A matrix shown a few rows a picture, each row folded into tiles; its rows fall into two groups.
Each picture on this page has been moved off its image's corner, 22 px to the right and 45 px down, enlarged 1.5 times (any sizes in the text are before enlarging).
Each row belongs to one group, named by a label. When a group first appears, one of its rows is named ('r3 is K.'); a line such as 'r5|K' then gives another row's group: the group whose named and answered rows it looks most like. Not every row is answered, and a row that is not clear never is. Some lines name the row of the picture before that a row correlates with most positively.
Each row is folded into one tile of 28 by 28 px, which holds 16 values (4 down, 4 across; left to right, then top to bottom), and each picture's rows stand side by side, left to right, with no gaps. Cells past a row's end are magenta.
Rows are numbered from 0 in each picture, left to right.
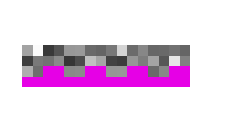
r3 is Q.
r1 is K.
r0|K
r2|K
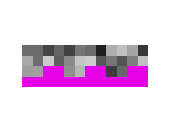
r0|Q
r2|K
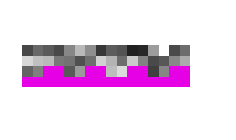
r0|Q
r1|K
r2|Q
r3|K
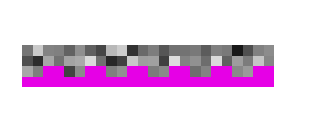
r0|K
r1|Q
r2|K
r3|Q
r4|Q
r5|Q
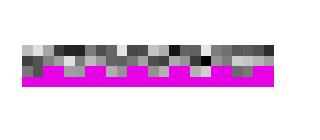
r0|K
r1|Q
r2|K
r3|K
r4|K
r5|Q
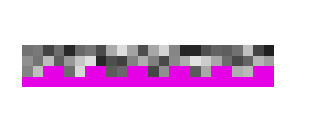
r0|Q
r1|Q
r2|K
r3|K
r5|K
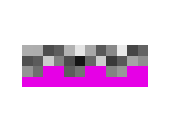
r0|K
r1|K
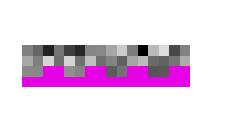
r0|Q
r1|Q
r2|K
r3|K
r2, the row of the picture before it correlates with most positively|1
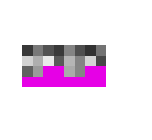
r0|Q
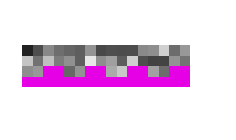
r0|Q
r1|Q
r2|Q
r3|K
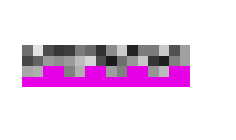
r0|K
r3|K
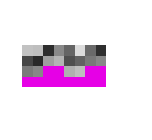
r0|K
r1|K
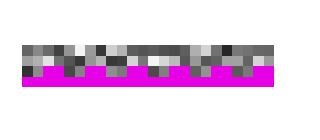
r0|Q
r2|K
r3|Q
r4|K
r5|Q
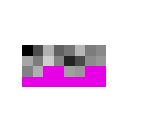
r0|Q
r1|K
